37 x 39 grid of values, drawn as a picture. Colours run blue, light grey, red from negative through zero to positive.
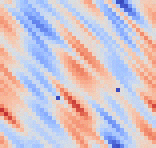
Stripes: upright, repeating 2 times. Histogram: bell-shaped. Roughest part: top right. Lone odd cells: 2, each lower than its neighbours.
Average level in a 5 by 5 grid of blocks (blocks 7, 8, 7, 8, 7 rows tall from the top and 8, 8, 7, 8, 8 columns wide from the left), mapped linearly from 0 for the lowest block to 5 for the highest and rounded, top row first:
2 0 2 1 2 / 3 0 4 1 3 / 3 1 5 3 3 / 4 1 5 2 3 / 2 1 5 0 3
